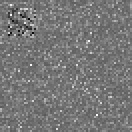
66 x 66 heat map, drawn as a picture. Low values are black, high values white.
The values are skewed, with a long tail toward high values. The top left is the roughest part. An odd patch, rougher than its surroundings, sits in the top left. There are no regular stripes. Neither half mirrors the other. No single row or column stands out from its neighbours. The grain is fine, like static.
